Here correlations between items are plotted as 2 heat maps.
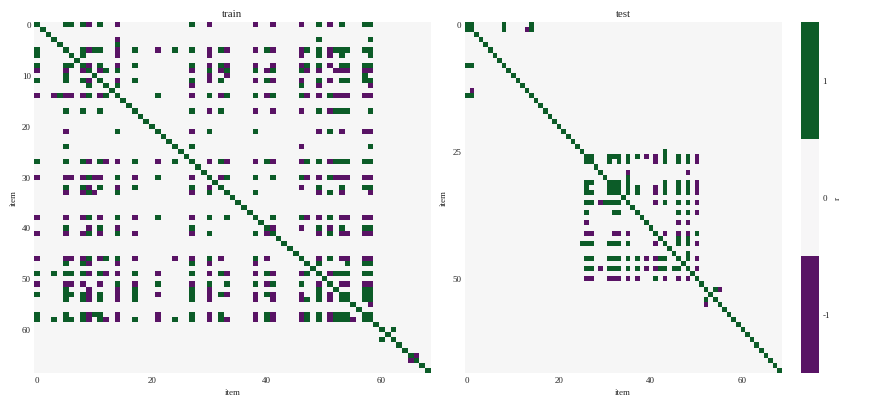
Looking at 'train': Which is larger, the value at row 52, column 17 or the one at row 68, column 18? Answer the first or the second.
the first
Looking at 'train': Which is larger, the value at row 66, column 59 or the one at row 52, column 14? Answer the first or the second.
the first
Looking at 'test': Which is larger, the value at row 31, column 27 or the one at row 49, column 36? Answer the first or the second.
the first
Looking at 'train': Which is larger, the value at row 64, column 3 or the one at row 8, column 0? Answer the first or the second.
the second
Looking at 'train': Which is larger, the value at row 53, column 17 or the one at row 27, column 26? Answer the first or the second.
the first
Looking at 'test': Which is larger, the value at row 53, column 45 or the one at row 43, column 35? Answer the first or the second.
the second
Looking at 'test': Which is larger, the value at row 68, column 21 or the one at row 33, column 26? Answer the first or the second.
the second
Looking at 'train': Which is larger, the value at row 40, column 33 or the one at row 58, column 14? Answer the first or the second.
the first
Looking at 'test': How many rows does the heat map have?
69
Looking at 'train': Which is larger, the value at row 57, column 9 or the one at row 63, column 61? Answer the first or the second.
the second
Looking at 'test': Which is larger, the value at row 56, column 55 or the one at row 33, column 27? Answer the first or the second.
the second
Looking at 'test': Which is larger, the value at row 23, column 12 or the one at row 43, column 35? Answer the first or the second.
the second
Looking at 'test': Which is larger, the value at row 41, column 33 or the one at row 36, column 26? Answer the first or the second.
the second
